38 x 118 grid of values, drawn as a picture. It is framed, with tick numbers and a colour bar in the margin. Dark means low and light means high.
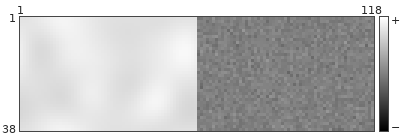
The table splits into one row of 2 panels. Panel 1,1: very high, smooth, faint in contrast. Panel 1,2: middling, fine-grained, faint in contrast.
